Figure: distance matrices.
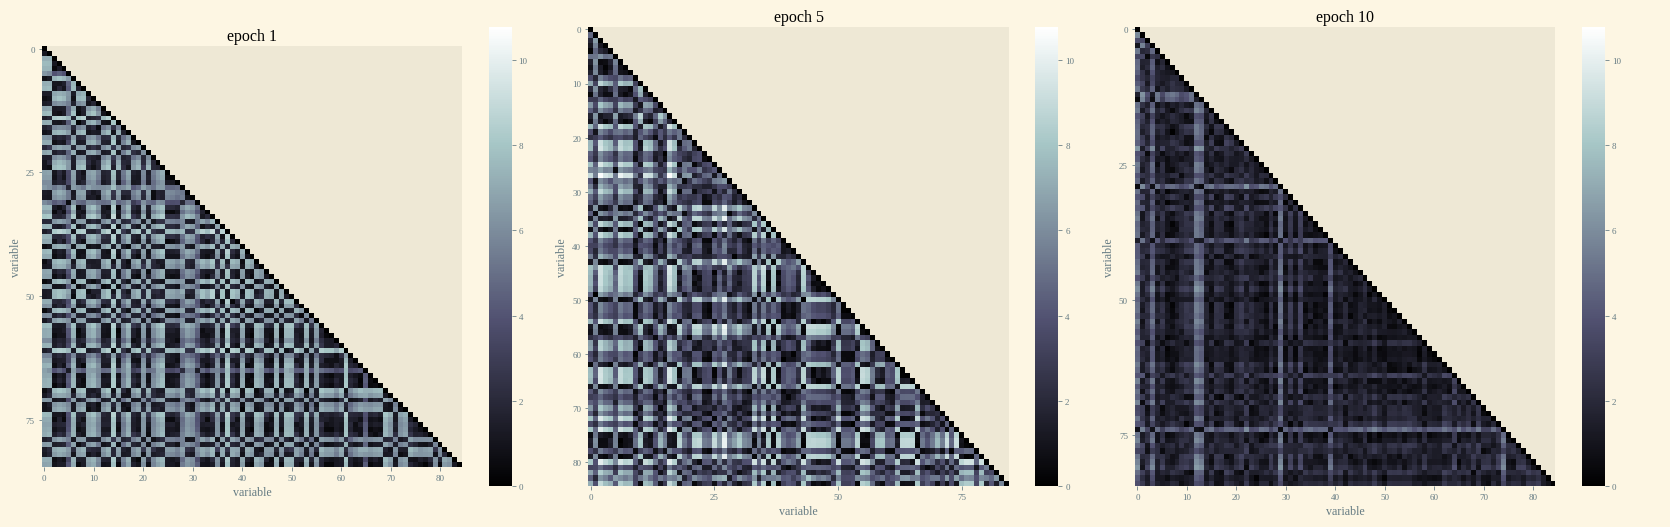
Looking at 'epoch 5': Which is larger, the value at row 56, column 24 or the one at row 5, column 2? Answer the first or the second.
the second
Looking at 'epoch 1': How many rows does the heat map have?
85
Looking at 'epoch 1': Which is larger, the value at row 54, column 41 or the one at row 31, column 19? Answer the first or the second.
the second
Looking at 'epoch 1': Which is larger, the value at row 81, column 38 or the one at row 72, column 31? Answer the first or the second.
the first
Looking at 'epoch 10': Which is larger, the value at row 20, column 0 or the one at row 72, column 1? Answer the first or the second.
the first
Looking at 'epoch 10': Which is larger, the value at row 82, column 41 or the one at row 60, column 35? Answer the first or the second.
the first
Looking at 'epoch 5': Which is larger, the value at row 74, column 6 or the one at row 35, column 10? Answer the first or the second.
the first
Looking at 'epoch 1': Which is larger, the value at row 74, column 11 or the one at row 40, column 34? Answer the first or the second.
the second
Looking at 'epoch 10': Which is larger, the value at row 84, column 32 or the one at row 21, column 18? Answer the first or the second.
the second
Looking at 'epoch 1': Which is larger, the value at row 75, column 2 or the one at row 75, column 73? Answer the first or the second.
the second
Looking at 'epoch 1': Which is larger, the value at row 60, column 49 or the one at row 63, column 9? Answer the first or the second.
the first
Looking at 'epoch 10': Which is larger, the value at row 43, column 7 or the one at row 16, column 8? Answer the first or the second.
the second
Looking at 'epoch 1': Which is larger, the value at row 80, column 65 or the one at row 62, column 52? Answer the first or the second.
the first
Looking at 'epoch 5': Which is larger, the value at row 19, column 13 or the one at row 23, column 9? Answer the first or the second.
the first
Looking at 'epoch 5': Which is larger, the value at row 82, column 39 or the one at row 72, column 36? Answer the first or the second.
the first
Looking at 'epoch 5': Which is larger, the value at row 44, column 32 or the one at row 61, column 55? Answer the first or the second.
the second
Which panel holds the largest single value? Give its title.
epoch 5
